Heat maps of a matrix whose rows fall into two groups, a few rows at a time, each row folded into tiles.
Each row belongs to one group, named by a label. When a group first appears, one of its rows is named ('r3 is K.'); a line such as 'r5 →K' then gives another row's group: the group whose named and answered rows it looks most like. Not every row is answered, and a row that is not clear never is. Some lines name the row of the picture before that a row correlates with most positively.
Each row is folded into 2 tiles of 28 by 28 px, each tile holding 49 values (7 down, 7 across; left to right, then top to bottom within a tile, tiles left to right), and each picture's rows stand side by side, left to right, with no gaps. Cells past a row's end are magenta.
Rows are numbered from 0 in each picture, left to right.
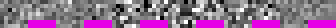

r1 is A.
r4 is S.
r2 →S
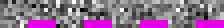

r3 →A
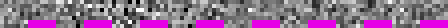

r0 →A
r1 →A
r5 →S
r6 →S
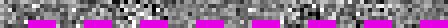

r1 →S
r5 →A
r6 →A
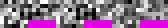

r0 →A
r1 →A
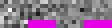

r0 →A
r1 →S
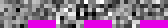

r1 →A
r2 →A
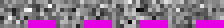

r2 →S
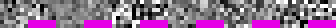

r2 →A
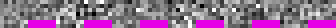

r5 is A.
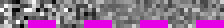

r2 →S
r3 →S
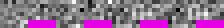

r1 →S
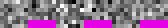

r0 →S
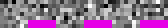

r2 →A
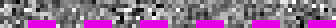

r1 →S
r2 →S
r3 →A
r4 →A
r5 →A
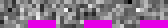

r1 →A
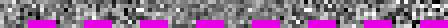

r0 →A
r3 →A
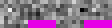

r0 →A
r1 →S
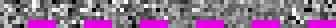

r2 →A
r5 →S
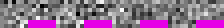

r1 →A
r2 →A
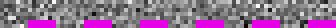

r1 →A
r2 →S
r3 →S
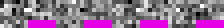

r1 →S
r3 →A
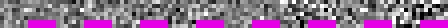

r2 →A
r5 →A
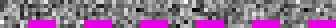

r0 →A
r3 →S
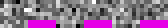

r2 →A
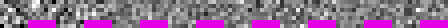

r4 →S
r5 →S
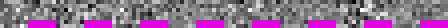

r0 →S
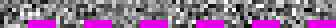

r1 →A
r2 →S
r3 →A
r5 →S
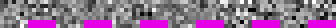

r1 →S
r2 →A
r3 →S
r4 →S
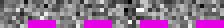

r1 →A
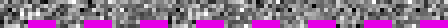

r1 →S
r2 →A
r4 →S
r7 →S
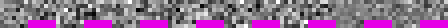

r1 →A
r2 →S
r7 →S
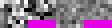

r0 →S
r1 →S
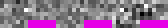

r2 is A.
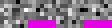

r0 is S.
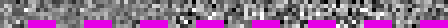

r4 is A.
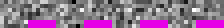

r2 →S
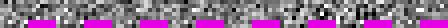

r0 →A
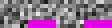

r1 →A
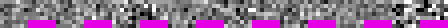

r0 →S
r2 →A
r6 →A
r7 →S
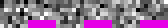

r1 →S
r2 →S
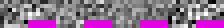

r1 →A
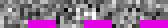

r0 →A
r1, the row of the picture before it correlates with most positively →0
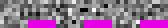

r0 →A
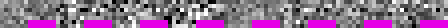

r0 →S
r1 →S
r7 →A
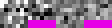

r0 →S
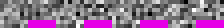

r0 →A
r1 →A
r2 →A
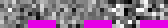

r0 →A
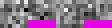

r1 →A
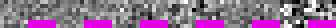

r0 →A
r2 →A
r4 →A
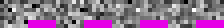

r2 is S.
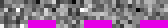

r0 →S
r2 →S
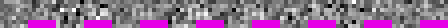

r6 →S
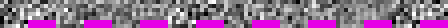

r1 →A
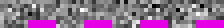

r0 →A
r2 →A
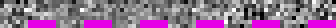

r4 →A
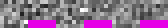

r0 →A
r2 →A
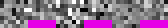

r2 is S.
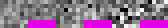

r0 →A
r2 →S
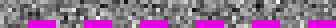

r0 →A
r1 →S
